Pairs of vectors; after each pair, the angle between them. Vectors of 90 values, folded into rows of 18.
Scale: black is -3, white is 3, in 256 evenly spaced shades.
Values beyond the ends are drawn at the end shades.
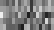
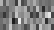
partly opposed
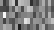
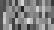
partly aligned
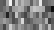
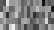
partly aligned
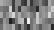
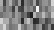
orthogonal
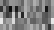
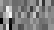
partly opposed
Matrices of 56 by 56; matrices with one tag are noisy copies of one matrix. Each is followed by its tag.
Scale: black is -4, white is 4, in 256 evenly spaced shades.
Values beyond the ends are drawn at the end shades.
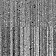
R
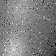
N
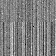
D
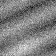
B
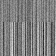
D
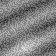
B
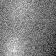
N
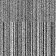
D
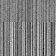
D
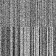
R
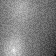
N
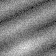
B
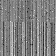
D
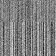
D
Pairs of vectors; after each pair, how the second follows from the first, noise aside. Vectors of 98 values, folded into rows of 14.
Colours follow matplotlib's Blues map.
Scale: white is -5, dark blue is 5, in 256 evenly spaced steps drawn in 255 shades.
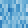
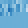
partly zeroed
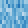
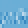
partly zeroed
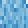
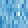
shuffled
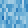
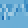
partly zeroed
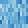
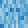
shuffled
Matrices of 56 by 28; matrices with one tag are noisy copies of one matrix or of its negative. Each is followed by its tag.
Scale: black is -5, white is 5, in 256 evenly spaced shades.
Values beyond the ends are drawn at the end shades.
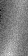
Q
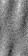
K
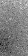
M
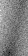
Q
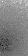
M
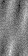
K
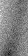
Q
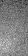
M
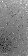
M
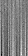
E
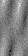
K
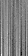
E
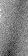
Q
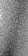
Q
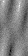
K
